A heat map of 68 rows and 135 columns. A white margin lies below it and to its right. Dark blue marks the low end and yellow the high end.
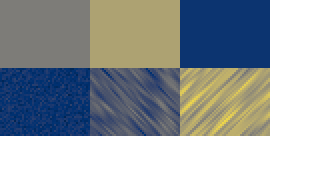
It is made of 2 by 3 panels. Panel 1,1: middling, flat. Panel 1,2: high, flat. Panel 1,3: very low, flat. Panel 2,1: very low, fine-grained, faint in contrast. Panel 2,2: low, slanting down to the right. Panel 2,3: high, slanting up to the right.
